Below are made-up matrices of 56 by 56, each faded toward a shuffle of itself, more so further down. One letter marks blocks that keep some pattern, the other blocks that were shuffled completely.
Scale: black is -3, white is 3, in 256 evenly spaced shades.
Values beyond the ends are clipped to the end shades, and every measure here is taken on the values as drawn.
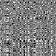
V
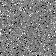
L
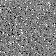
L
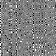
V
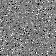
L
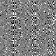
V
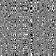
V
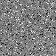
L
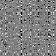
V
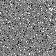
L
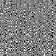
V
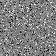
L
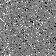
L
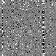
V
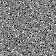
L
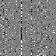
V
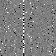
V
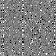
V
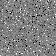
L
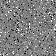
L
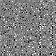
V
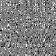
V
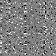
V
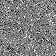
L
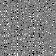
V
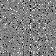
V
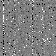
V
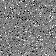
L
